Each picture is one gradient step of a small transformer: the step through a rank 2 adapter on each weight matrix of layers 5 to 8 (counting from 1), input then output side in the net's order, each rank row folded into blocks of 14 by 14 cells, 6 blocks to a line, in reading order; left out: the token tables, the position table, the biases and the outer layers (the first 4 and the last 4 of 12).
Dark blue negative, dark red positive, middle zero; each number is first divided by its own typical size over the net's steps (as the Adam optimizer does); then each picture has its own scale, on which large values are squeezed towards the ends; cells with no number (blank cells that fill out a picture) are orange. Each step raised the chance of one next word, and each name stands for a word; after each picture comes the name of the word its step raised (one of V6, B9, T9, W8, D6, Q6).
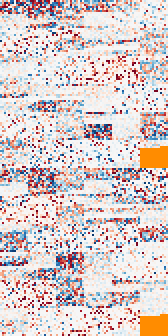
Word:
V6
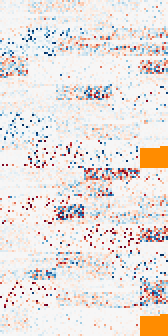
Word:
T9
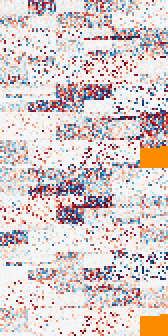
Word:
V6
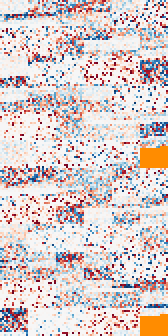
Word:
V6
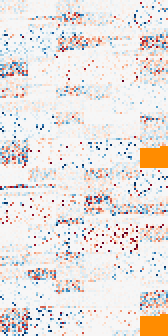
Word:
T9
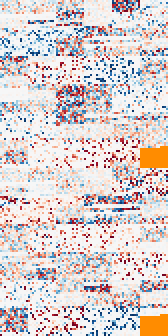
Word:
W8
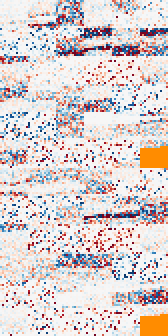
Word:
W8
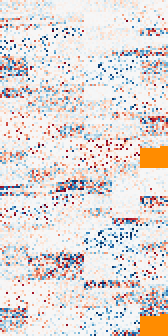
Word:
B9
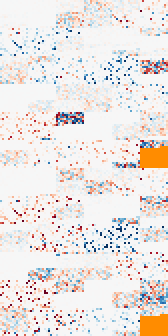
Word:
B9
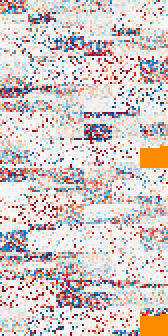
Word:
V6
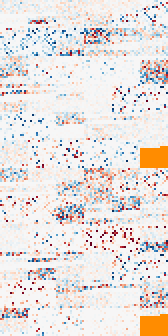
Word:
T9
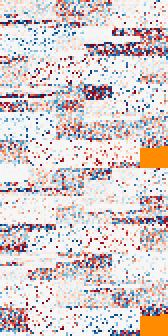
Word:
W8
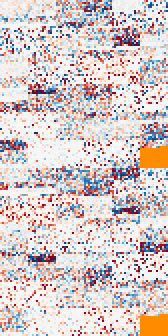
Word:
V6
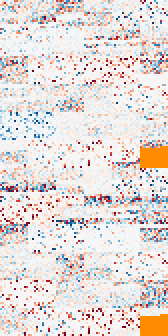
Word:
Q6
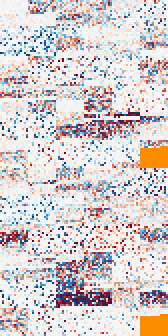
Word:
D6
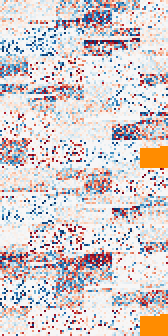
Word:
D6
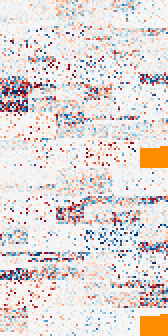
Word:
B9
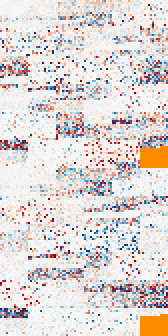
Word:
B9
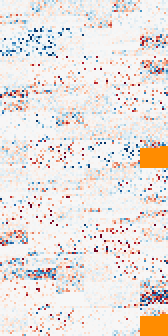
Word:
T9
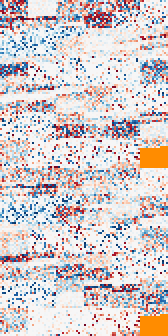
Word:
D6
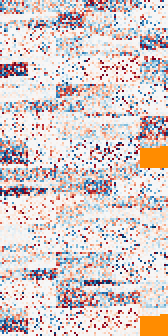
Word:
V6
